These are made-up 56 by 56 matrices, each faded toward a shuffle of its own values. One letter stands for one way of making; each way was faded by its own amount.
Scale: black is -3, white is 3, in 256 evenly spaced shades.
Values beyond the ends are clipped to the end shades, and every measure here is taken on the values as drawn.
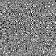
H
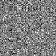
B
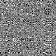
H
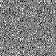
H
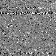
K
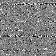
K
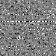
K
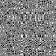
B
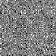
H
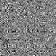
B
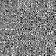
B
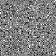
H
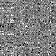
H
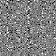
B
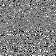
K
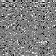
B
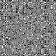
B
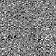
H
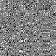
B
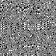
B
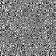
H
